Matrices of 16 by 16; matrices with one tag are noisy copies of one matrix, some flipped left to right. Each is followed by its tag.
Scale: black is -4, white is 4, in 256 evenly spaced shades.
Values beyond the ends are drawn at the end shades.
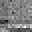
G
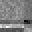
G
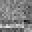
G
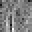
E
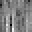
E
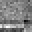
G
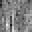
E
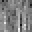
E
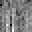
E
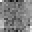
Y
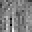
E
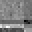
G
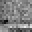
G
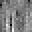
E
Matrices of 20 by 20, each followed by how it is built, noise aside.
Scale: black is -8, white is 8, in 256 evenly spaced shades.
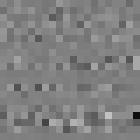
uneven rows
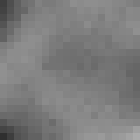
smooth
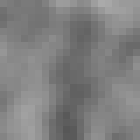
smooth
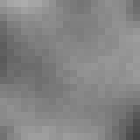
smooth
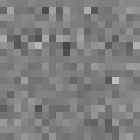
uneven rows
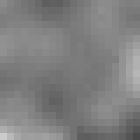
smooth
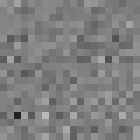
uneven rows
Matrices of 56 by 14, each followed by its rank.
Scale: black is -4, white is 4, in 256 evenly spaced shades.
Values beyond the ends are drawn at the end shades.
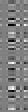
one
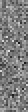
full rank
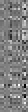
two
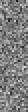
full rank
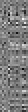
three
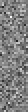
full rank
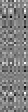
two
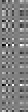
one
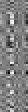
two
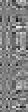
three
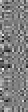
three
